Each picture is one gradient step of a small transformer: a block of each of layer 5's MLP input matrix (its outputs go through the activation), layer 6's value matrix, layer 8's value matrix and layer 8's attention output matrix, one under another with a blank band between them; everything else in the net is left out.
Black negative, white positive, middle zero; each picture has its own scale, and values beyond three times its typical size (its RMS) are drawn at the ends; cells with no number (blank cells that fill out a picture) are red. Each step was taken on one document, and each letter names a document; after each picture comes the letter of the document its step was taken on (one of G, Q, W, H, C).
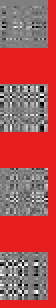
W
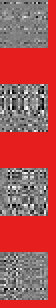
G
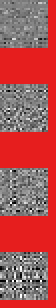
G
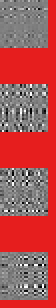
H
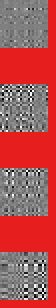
H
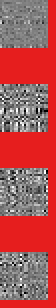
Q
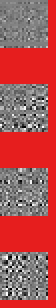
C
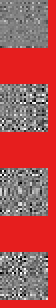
C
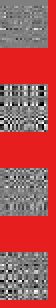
W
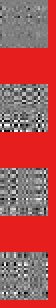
Q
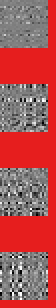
C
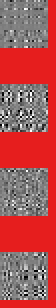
H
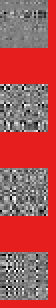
G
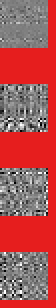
Q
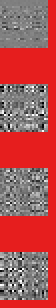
W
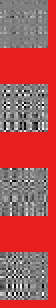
G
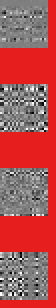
W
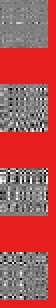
Q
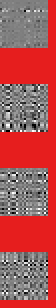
Q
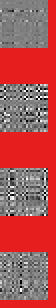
Q
